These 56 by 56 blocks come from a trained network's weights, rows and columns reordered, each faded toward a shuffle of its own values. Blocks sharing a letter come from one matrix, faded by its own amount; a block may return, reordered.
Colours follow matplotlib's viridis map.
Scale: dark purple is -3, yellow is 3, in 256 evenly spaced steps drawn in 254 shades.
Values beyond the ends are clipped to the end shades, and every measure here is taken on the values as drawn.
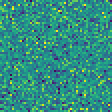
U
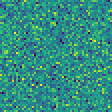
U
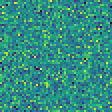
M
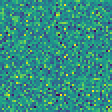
U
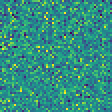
M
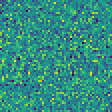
U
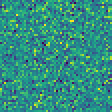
U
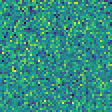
M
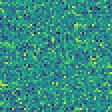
U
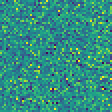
M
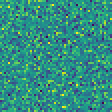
M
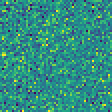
M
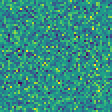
U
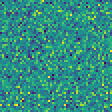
U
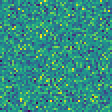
M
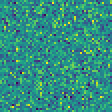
U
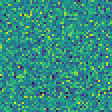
U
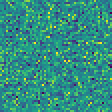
U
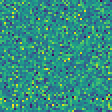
M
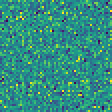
M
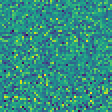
M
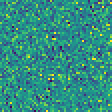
M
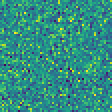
M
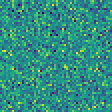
U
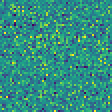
U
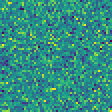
U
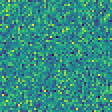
U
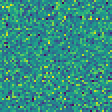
U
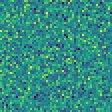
M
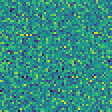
M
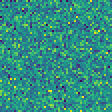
M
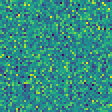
U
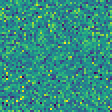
M
